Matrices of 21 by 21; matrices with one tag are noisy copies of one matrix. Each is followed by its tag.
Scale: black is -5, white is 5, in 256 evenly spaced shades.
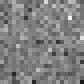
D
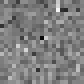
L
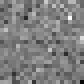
D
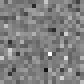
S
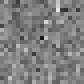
L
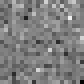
D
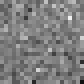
D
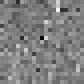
L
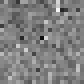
L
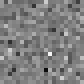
S
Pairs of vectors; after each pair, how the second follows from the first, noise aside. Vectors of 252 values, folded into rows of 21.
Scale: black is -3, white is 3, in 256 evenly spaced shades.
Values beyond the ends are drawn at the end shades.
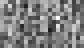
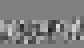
partly zeroed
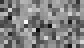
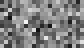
copied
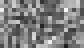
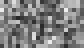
copied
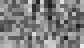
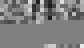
partly zeroed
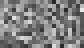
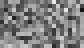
negated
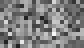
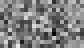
negated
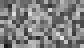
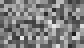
shuffled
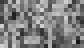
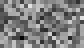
shuffled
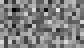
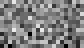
shuffled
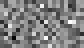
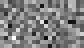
negated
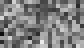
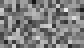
shuffled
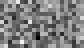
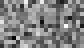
shuffled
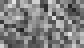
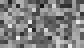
shuffled
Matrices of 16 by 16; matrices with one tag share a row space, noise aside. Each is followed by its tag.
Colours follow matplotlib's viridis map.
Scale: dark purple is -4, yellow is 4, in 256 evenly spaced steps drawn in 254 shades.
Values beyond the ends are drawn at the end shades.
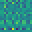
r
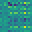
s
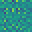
r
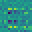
s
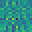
r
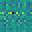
r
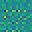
r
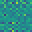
r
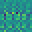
r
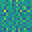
r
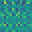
r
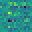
s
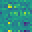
s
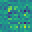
s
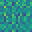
r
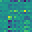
s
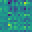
s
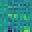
s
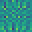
r
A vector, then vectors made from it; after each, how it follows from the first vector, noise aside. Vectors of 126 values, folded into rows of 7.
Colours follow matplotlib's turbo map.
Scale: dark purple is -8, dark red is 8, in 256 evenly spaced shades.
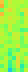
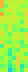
copied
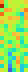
scaled up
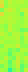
shrunk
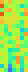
scaled up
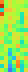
scaled up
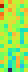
scaled up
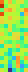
scaled up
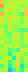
copied
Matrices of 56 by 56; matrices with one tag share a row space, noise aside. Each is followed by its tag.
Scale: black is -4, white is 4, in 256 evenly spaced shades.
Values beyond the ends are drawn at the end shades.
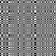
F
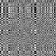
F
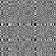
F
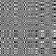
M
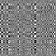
F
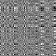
M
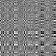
M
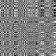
M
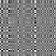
F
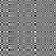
F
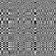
F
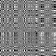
M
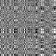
M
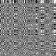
M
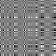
M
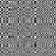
F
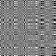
M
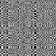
F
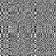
F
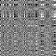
M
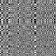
F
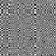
F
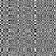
F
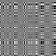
M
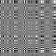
M
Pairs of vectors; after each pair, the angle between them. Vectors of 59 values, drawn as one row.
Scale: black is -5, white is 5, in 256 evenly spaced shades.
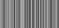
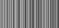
partly aligned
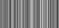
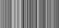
orthogonal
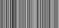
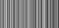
partly opposed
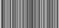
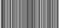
nearly parallel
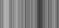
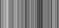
nearly parallel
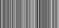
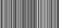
nearly opposite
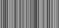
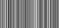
nearly opposite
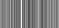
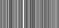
orthogonal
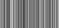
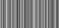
orthogonal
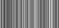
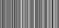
orthogonal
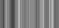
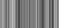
nearly opposite
